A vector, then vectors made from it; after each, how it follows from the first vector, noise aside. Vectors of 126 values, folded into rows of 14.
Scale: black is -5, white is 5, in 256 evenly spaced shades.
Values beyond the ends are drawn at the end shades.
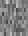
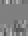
partly zeroed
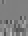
partly zeroed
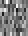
scaled up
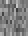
copied
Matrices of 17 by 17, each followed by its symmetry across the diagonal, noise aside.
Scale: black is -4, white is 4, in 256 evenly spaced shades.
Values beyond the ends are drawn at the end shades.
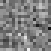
antisymmetric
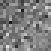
symmetric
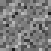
symmetric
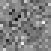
symmetric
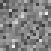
symmetric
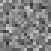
symmetric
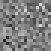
antisymmetric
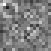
symmetric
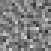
antisymmetric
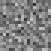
antisymmetric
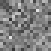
symmetric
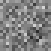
symmetric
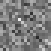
symmetric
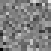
antisymmetric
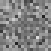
symmetric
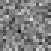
antisymmetric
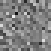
antisymmetric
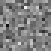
antisymmetric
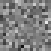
antisymmetric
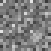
symmetric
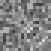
symmetric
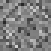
symmetric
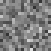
symmetric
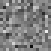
antisymmetric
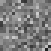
symmetric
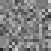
antisymmetric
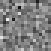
antisymmetric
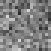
antisymmetric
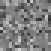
antisymmetric
